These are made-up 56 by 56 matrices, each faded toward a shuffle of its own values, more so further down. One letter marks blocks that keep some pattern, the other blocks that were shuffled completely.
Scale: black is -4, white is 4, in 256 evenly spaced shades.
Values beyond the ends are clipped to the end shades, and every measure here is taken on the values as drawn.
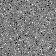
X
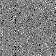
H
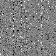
H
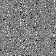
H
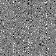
H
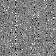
H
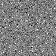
X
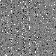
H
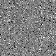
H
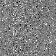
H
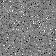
X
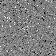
X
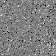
X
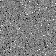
X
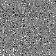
H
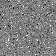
X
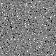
X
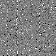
H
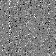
H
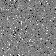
X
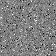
X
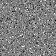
X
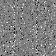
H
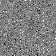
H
